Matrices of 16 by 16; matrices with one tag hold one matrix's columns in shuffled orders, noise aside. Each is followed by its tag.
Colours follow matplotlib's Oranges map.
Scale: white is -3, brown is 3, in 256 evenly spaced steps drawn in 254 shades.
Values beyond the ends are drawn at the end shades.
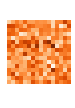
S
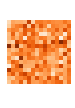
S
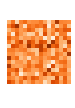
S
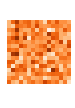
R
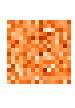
R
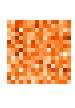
R
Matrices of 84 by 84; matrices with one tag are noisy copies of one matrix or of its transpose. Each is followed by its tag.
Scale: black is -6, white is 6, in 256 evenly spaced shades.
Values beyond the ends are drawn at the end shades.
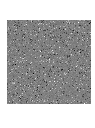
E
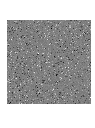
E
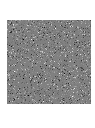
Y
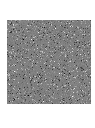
Y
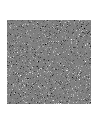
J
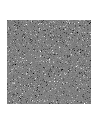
E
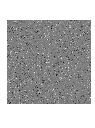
E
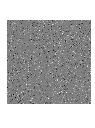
J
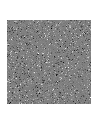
E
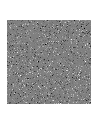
J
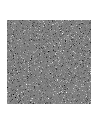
J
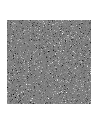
J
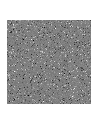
Y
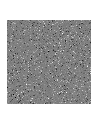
J
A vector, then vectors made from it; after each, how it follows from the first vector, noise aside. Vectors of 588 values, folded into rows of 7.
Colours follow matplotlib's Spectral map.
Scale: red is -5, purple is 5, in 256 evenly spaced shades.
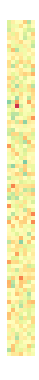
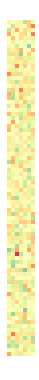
wrapped around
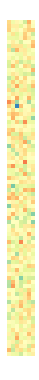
negated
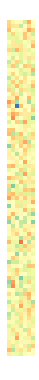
negated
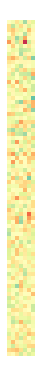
wrapped around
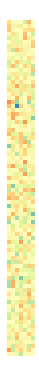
negated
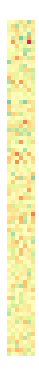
wrapped around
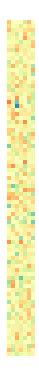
negated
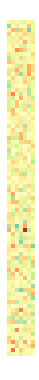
wrapped around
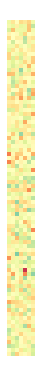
reversed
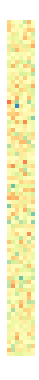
negated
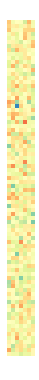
negated
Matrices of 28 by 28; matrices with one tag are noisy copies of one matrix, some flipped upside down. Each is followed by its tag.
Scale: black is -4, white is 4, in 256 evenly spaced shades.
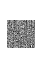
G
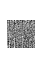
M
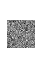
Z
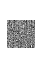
G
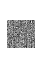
G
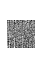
M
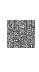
G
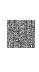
G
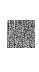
M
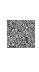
Z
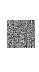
G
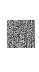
G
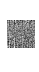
M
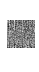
M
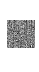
G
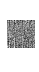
M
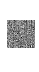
G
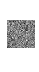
Z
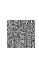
G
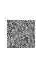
Z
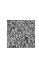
Z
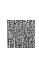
M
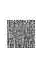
M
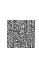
G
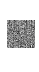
G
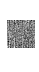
M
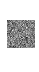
Z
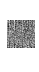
M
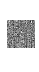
G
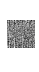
M
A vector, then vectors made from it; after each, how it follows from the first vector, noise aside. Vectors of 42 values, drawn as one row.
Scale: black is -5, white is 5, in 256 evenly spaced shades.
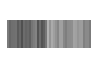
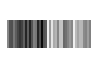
scaled up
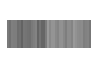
shrunk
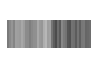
reversed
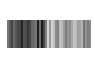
scaled up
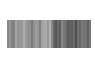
reversed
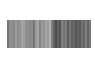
reversed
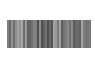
sign-scrambled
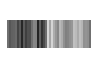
scaled up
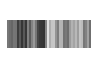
scaled up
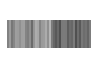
reversed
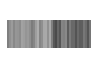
reversed
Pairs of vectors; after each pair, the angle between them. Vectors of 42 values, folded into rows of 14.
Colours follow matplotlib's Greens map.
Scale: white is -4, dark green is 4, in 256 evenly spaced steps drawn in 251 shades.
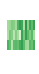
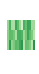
orthogonal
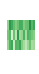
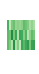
nearly opposite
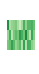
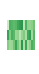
nearly opposite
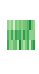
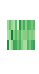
partly aligned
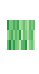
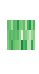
partly aligned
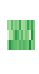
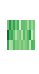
nearly opposite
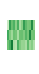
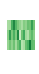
orthogonal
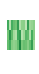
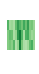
partly aligned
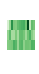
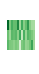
orthogonal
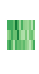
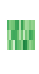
partly aligned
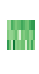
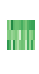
nearly parallel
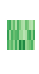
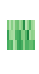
orthogonal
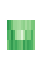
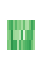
partly aligned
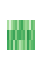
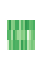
partly opposed
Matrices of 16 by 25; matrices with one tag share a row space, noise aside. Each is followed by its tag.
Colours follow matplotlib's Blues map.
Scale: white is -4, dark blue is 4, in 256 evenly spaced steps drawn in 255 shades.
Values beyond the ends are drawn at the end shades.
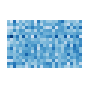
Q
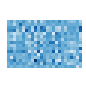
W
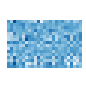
Q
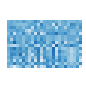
W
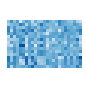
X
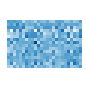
Q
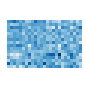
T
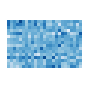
T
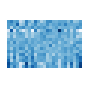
X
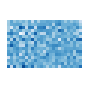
X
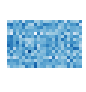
Q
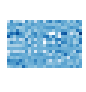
T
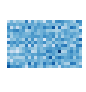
T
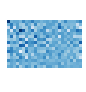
X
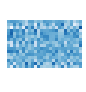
Q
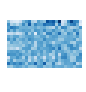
T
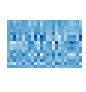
W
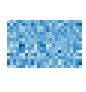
X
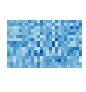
W
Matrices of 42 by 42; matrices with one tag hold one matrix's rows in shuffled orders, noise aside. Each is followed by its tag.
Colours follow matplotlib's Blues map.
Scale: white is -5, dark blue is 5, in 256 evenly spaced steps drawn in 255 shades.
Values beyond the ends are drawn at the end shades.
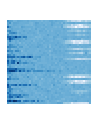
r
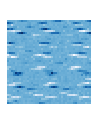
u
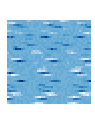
u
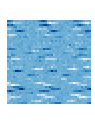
u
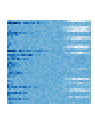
r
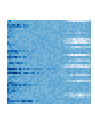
r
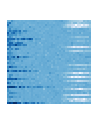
r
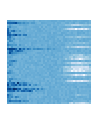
r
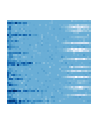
r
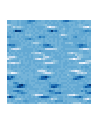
u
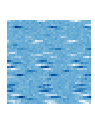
u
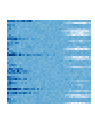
r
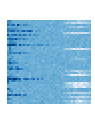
r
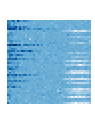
r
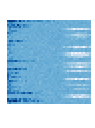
r
